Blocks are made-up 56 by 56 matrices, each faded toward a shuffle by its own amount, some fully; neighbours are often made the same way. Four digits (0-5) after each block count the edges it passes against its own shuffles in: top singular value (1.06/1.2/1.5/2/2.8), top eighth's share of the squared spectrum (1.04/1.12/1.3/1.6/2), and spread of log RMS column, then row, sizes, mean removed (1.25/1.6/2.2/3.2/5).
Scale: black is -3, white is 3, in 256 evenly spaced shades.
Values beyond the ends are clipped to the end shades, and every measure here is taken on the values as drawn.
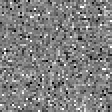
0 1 0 1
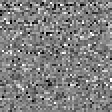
1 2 0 3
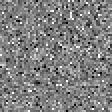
0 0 0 0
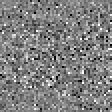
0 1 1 2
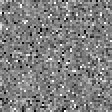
1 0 0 0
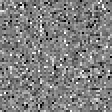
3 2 0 0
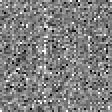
3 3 1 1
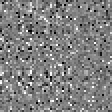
3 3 2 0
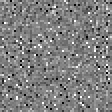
3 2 0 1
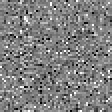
3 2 1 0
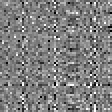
4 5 3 3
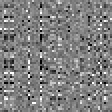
4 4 3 2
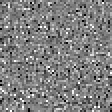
1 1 0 0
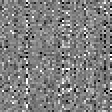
4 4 3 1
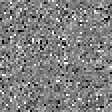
3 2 1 1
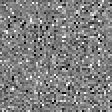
3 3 1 1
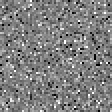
0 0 0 0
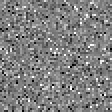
0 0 0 0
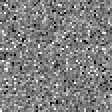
1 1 0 0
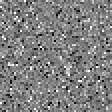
1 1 0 0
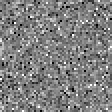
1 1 0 0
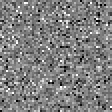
3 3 1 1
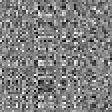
4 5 3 3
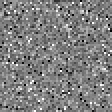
2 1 0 0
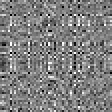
5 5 4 3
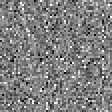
3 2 1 1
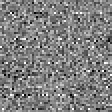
1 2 0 3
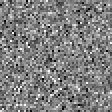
0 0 0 0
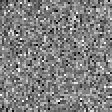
0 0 0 0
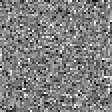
0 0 0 0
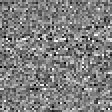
1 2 0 3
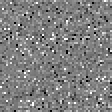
2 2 0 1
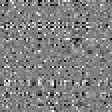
4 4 2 3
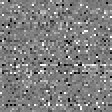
3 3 1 1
